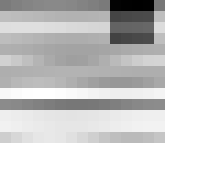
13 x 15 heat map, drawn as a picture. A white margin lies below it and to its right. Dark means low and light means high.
Roughest part: top right. Average level on the scale: 70%. Histogram: skewed, a long tail of low values. Odd patch: lower, in the top right. Ninth with the lowest average: top right.
